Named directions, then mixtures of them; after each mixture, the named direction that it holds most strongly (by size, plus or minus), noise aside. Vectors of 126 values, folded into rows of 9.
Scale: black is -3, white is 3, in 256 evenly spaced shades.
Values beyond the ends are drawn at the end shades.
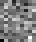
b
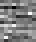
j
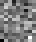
b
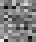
b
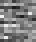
j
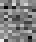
b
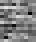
j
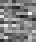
j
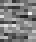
j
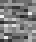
j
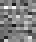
j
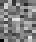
b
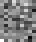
b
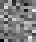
b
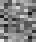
b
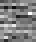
j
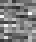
j
